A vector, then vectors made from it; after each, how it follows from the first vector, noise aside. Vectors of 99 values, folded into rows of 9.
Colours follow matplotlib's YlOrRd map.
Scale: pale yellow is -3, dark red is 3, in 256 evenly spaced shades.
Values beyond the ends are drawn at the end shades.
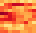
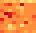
partly zeroed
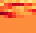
partly zeroed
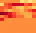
partly zeroed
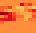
partly zeroed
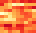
negated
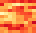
negated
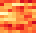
negated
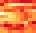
negated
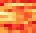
negated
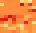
partly zeroed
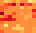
partly zeroed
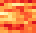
negated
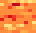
partly zeroed
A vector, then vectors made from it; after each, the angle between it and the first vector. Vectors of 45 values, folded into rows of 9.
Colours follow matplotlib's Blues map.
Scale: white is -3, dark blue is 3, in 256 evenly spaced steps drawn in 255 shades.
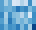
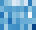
nearly parallel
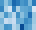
partly opposed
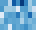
partly opposed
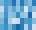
partly opposed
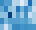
partly aligned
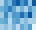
nearly opposite
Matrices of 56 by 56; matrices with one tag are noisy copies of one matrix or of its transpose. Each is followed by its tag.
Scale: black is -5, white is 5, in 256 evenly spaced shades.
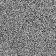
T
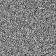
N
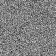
T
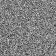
N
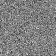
T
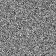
N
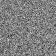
N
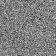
T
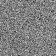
T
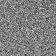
N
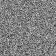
N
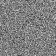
T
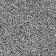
T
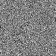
T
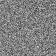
N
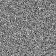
N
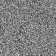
T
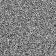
N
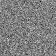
N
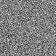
N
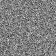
N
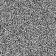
T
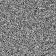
N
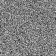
T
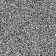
T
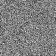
T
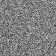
N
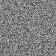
N
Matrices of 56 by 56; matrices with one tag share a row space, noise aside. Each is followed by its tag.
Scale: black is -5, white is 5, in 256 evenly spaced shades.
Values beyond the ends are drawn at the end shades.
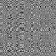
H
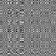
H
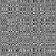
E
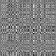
E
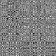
E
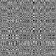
E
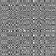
E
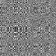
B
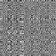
H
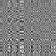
H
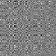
B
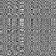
H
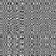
H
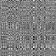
E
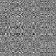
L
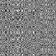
L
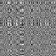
H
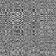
L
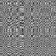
H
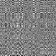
L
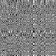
E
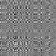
B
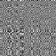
H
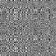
B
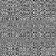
E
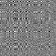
B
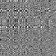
B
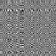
H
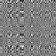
H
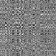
L
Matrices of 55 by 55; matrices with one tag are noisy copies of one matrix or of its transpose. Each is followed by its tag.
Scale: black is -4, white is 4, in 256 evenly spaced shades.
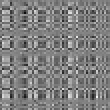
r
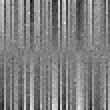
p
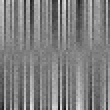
p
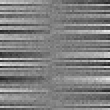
p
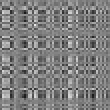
r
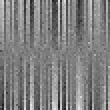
p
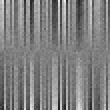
p
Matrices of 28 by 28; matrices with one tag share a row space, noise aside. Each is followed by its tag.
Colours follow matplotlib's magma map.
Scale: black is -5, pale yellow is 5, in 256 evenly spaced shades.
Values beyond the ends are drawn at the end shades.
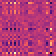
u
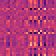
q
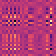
u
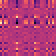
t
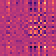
q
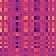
t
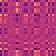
t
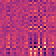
q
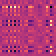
u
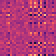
q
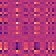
t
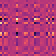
t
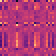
t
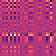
u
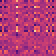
t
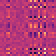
q
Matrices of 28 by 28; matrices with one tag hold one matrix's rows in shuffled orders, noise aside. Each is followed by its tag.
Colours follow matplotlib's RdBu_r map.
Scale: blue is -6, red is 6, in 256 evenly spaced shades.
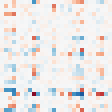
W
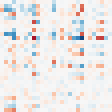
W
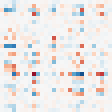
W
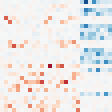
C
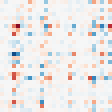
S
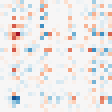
S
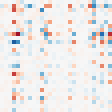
S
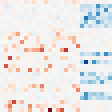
C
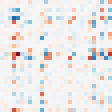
S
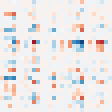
W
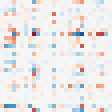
W
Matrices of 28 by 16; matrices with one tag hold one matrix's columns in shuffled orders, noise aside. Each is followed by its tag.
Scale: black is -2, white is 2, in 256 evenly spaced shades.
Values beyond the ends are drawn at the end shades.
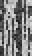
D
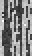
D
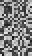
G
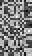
G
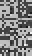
G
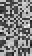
G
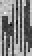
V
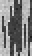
V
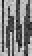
V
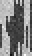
V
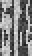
D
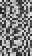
G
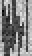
V
